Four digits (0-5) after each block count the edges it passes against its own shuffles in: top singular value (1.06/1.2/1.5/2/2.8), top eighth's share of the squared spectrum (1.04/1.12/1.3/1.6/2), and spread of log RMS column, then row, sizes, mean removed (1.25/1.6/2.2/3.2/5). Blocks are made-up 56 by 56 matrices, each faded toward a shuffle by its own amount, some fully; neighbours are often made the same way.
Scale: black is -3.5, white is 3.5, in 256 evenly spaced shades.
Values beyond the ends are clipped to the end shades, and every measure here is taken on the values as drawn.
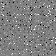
2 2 1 1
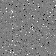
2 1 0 0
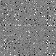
3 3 2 2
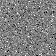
0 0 0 0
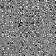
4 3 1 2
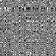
4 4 2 2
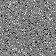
1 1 0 0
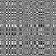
5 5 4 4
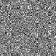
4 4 2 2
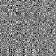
4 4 2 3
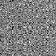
4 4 2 2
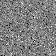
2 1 0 0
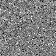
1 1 0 0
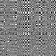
5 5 3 3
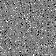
2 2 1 0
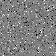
2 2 1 0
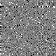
4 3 2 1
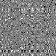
4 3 2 2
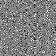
3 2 1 0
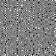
4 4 2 2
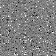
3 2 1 0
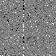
3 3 1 0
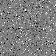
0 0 0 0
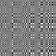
5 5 4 4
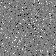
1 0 0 0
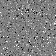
2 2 0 0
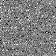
2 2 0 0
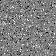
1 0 0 0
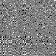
4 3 2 2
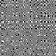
4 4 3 3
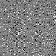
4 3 1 1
